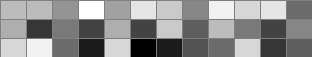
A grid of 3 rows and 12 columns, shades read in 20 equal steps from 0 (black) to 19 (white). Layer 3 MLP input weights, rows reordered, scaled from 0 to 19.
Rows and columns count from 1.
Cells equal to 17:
2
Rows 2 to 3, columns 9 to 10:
14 9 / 8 16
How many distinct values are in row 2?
8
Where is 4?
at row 2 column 2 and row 3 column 11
